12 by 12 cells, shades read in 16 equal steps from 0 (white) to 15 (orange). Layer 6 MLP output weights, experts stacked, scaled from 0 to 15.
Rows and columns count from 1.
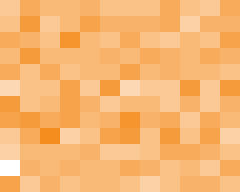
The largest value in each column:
13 13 15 14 12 13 14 11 13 13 12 13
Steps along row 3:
down down up down down up down down up down up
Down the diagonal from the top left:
7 13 8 9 9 13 9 10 13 11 7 8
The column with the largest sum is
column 2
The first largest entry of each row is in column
2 2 4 2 7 6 1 7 3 9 7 1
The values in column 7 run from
5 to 14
